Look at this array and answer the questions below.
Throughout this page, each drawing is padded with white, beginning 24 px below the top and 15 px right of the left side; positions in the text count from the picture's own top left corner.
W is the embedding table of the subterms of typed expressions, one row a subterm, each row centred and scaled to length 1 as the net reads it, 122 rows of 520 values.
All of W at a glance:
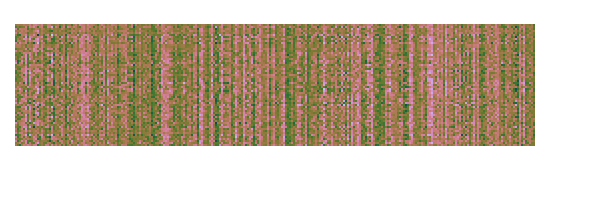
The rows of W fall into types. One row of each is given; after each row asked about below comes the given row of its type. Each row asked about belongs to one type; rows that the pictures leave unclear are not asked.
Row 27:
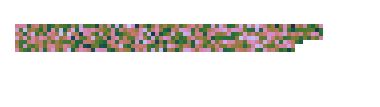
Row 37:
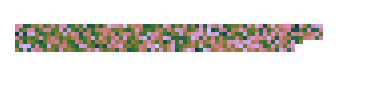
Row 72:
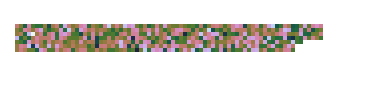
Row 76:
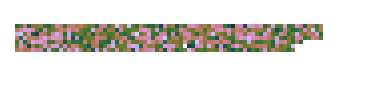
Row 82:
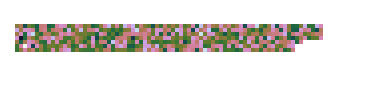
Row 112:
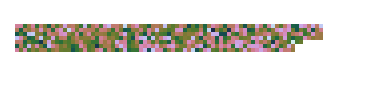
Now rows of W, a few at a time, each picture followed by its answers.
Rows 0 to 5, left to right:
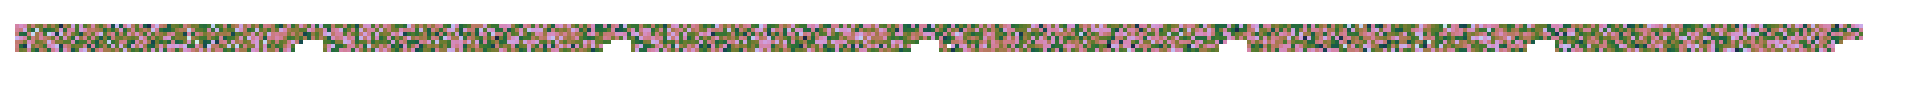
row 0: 27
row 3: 72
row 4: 27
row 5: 37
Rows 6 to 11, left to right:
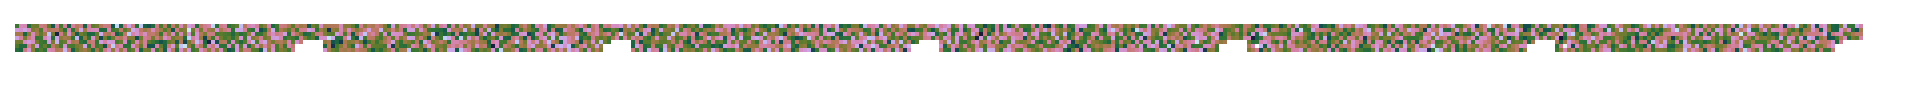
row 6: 82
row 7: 112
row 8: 37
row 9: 27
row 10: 72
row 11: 82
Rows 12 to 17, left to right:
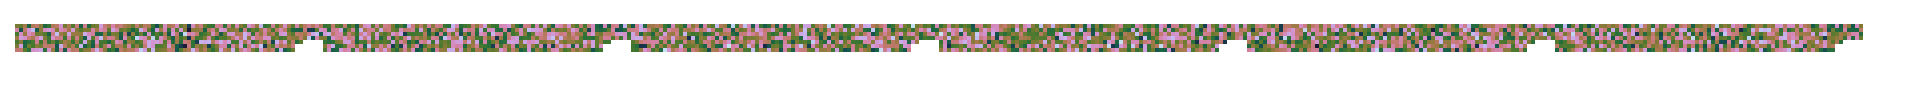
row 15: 76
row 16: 112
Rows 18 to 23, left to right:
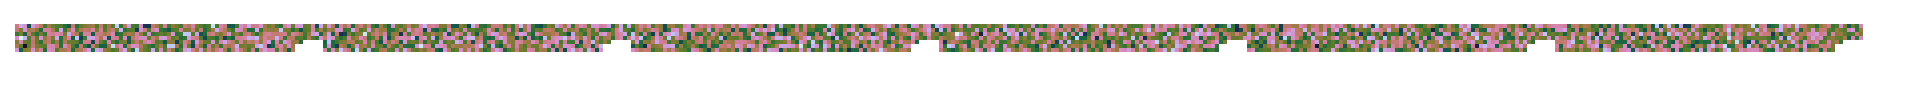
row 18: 27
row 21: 27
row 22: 112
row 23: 27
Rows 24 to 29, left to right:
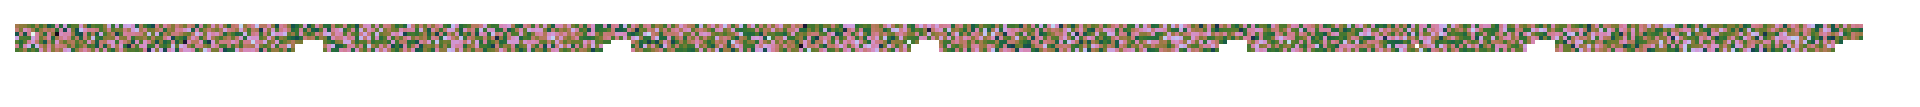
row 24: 72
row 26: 112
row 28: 82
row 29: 72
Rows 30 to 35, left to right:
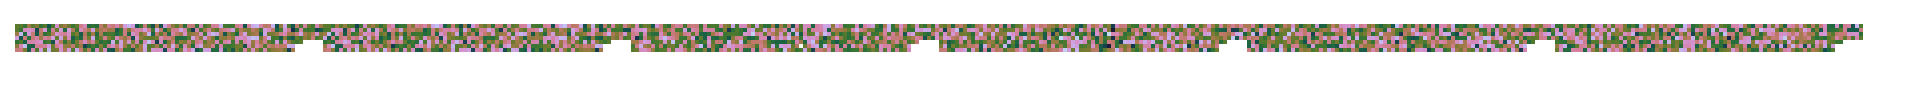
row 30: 72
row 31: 72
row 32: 82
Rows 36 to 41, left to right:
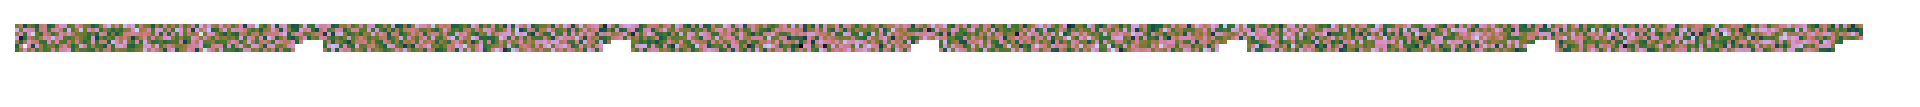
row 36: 82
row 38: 37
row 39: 37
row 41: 27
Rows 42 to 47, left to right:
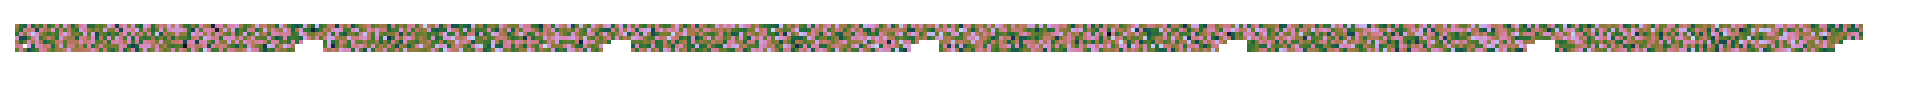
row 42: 72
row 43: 76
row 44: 82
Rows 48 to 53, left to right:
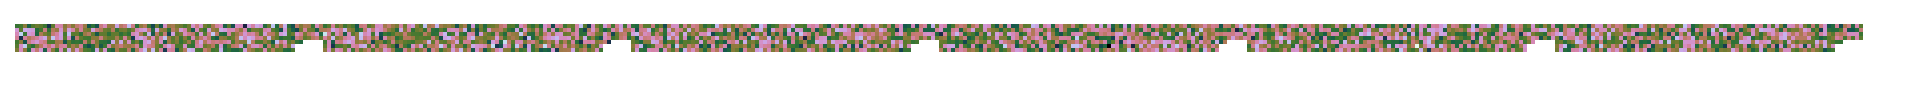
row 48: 76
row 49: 76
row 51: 37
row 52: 82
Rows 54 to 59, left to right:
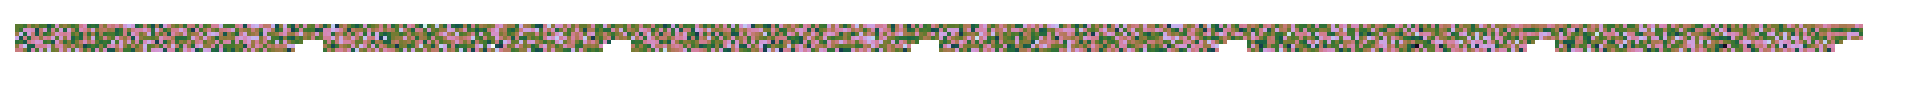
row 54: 72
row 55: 76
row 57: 82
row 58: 37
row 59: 37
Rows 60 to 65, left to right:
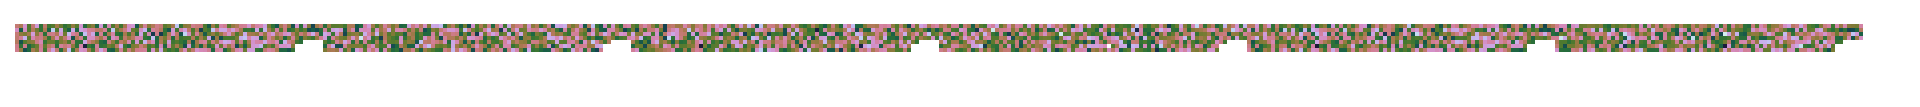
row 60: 27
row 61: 82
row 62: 112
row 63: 112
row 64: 27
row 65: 27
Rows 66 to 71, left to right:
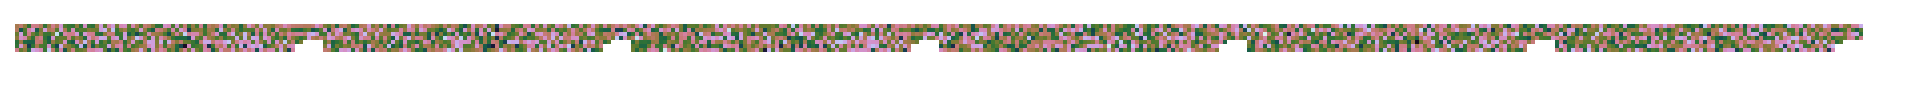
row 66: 37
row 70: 82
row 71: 37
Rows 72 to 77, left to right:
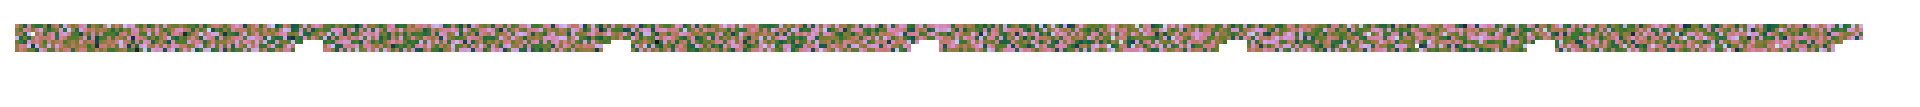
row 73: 72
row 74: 82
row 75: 27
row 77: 37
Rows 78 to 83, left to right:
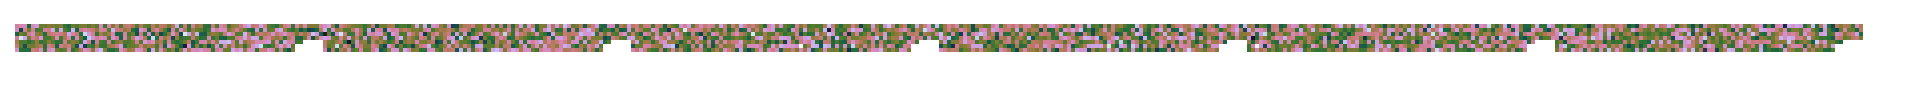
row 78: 27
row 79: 27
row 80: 112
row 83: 76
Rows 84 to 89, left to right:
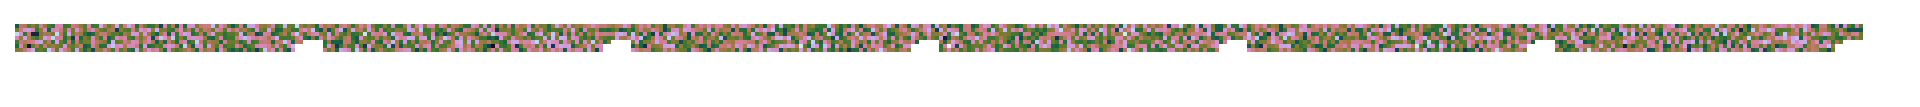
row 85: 37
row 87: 82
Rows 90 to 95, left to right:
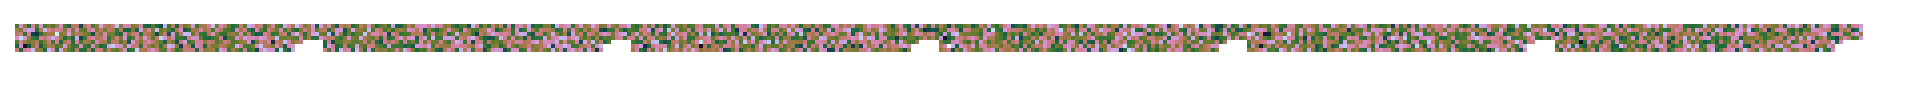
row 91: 37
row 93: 72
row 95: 82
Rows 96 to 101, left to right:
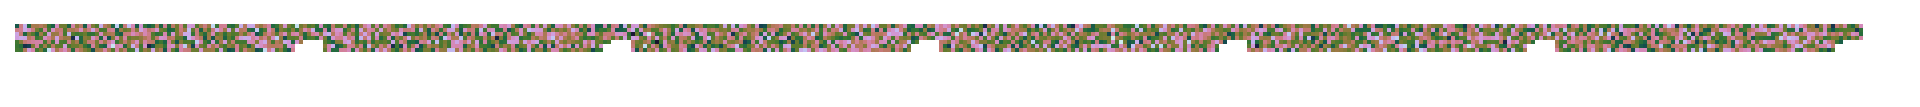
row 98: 27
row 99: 27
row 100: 76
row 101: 27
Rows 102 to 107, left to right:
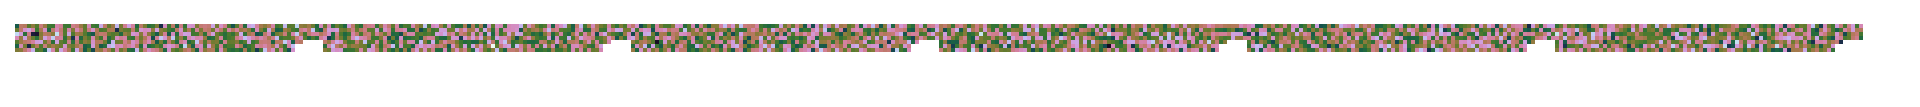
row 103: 82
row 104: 82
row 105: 37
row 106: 37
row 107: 76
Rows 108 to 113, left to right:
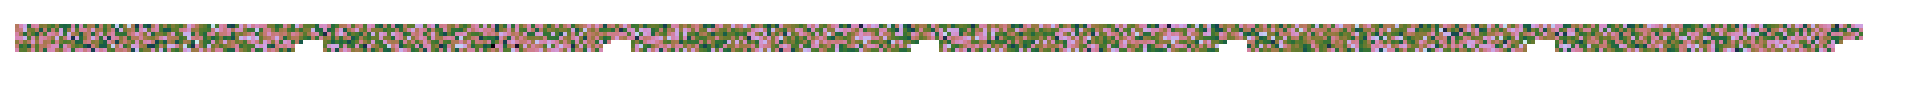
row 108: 27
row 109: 37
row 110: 76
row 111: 76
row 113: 37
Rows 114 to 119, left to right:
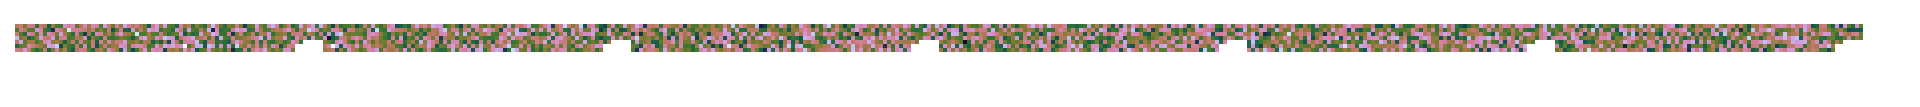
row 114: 112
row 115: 72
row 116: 37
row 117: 82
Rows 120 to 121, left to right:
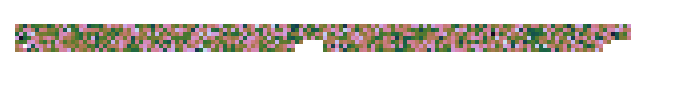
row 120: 72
